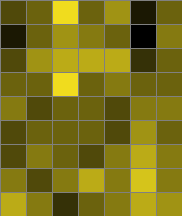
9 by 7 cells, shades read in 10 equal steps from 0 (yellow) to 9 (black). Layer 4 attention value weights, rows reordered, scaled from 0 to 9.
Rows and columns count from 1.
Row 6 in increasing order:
3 5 5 5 5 6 6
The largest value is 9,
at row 2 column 6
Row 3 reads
6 3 2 2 2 7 5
